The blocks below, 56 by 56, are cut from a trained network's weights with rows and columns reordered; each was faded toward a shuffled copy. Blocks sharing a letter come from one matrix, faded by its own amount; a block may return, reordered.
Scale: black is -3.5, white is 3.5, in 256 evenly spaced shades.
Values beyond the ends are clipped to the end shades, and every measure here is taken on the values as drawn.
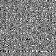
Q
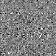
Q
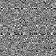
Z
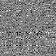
Z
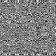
Z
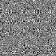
Z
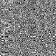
Z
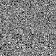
Q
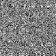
Z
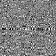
Z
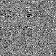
Q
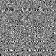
Z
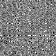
Q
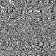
Z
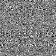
Q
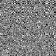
Z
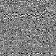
Z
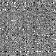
Q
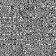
Q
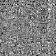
Q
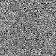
Q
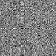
Z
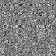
Z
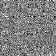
Q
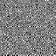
Z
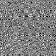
Z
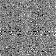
Q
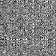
Q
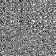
Q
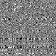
Z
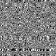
Z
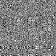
Z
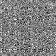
Q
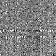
Q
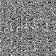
Q
